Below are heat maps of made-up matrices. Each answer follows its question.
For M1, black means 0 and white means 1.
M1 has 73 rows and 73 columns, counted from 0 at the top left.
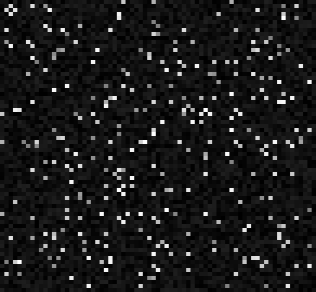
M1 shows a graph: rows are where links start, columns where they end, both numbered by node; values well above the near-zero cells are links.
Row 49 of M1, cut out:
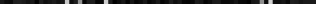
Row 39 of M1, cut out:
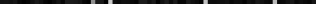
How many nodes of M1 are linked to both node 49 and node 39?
0
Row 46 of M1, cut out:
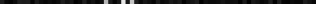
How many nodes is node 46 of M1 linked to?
3
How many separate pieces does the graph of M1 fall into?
4
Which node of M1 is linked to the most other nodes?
node 35
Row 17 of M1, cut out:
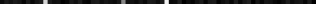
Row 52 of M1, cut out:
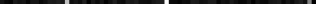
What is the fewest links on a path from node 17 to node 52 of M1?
2
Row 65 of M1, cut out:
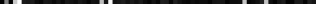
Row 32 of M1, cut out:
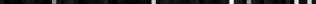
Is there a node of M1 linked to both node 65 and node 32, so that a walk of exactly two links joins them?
no
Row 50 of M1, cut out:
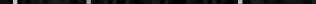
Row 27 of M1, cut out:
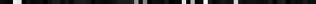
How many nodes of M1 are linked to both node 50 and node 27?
1
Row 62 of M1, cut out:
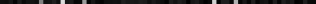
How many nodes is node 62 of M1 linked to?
5
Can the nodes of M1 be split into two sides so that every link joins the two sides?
yes
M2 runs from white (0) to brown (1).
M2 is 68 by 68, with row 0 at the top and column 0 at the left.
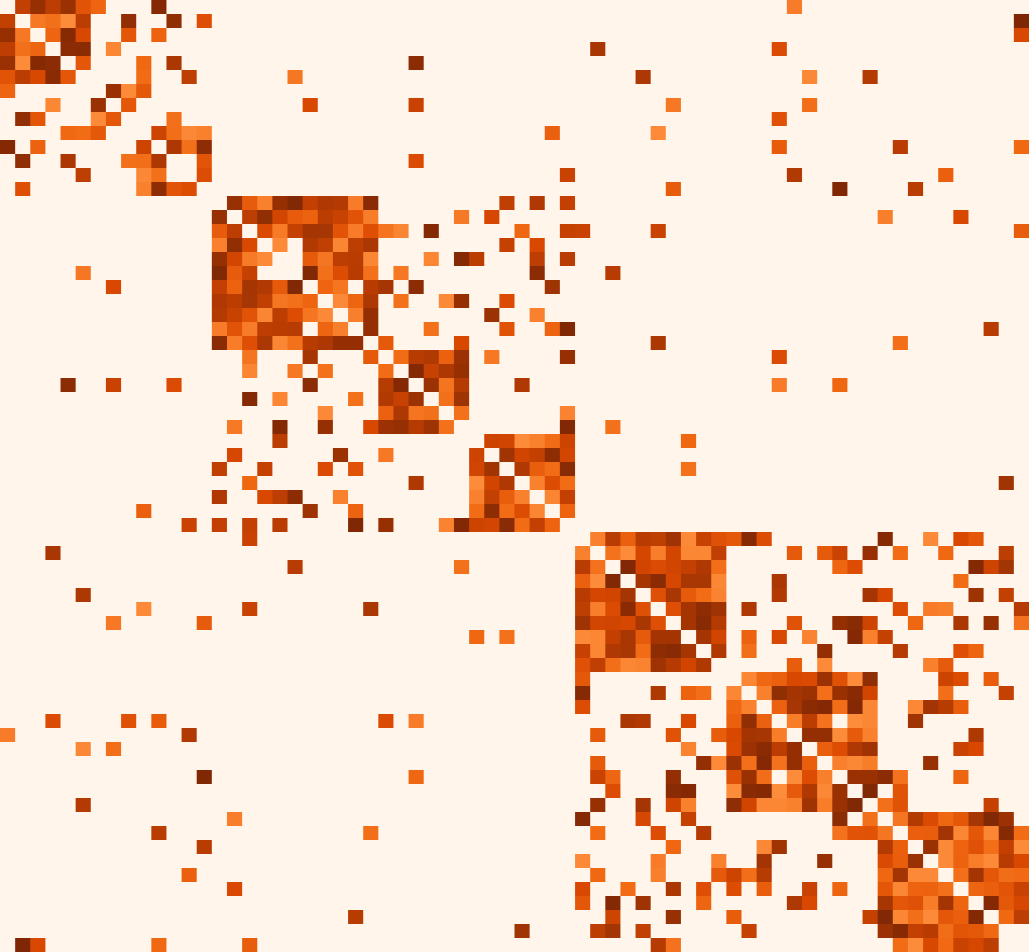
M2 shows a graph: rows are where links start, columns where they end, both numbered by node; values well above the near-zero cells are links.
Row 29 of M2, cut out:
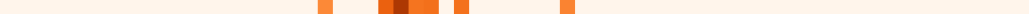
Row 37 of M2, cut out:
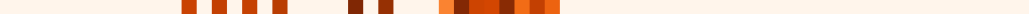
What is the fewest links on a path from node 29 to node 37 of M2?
1
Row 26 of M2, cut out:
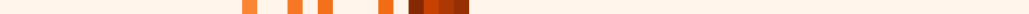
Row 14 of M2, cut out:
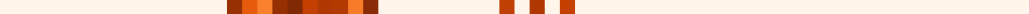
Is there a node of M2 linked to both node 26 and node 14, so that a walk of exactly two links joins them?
yes
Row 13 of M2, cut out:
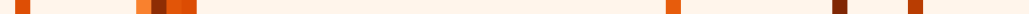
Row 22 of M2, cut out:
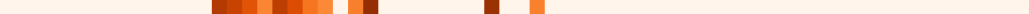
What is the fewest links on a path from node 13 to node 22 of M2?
4
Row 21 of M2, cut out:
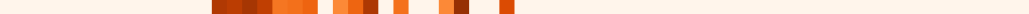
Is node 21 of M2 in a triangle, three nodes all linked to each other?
yes
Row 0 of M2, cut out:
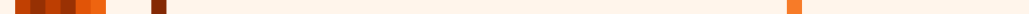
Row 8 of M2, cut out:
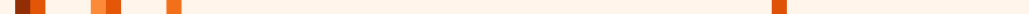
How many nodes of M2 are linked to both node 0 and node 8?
3
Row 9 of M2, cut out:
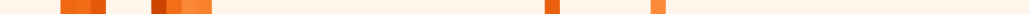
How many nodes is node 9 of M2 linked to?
9
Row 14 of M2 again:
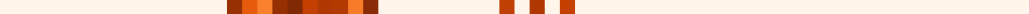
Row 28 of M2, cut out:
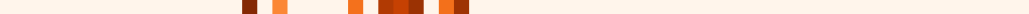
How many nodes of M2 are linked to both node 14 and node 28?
3
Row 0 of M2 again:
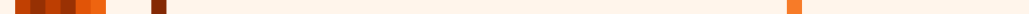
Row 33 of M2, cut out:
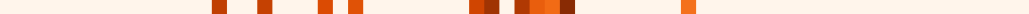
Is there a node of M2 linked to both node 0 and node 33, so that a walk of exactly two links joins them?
no
